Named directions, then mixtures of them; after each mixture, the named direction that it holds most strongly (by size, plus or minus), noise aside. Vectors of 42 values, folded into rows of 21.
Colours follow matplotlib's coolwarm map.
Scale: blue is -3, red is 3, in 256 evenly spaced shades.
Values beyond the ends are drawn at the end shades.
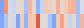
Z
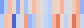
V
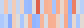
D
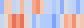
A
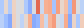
D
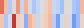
V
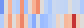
A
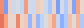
Z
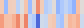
Z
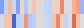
V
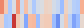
V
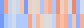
Z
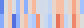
V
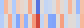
Z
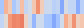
A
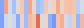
Z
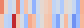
V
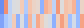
Z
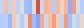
D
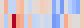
A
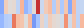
D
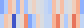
V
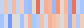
D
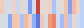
D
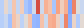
D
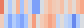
A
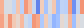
D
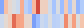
A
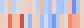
D
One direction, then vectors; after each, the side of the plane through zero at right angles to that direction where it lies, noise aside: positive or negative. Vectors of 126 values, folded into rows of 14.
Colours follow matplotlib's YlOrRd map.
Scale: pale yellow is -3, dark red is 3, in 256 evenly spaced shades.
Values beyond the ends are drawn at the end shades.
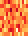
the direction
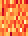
negative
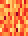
negative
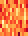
negative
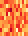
positive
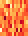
negative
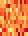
negative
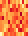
positive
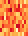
positive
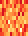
negative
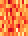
positive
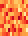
positive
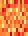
negative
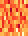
positive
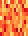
negative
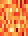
negative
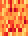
positive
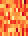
negative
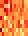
positive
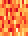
positive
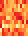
negative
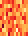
positive
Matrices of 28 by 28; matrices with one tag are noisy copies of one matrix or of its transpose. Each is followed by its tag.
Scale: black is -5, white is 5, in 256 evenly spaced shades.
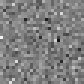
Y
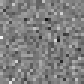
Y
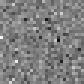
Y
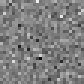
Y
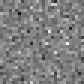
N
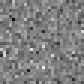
N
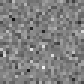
N
